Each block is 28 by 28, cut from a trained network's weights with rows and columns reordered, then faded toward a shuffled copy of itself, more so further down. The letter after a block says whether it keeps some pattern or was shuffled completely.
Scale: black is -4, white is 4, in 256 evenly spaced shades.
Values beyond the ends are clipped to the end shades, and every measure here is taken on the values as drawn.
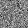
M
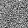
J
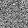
M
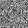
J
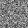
J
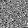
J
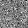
M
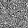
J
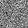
M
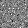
M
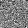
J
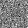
M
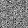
J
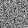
M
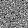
M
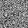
J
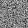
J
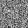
J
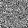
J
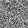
M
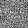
J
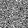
M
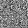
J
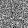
M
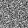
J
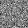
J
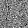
M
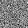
M
